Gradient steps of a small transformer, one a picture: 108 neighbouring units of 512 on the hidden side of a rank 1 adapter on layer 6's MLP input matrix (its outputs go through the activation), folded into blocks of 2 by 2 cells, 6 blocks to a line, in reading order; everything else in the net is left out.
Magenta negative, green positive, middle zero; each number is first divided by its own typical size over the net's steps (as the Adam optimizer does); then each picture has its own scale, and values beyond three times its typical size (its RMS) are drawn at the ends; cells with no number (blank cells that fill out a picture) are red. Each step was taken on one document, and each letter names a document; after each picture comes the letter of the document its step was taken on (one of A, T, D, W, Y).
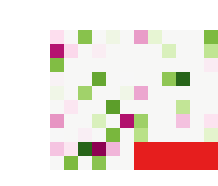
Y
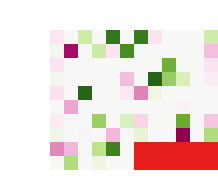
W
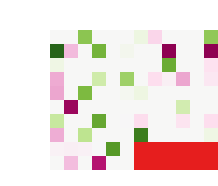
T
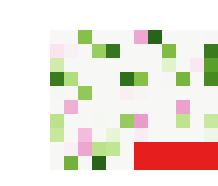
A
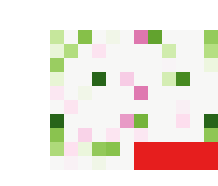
Y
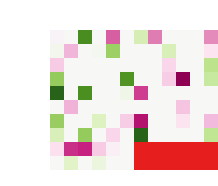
W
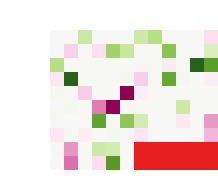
A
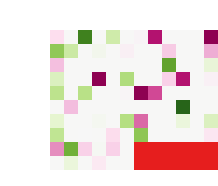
W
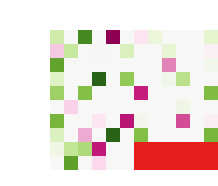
Y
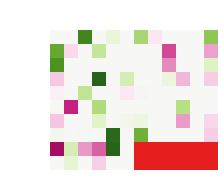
T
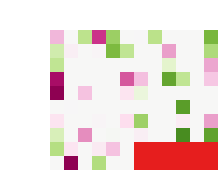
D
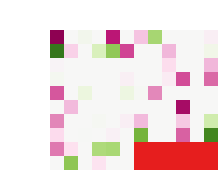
D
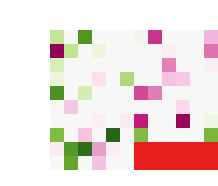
Y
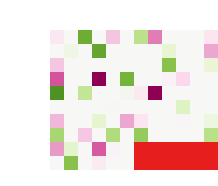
Y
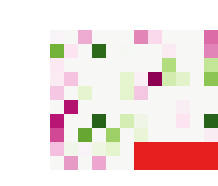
T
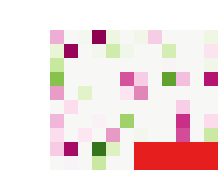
D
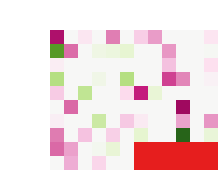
D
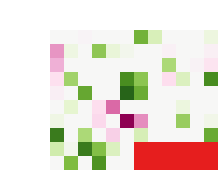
A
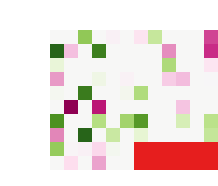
T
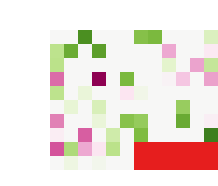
T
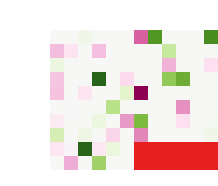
Y
